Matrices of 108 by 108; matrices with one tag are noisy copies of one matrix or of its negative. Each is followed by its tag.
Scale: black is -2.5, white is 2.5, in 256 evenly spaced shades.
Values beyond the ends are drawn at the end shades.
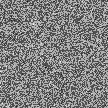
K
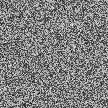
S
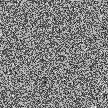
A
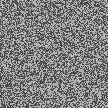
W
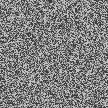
S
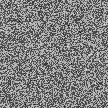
K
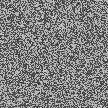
S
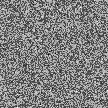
S
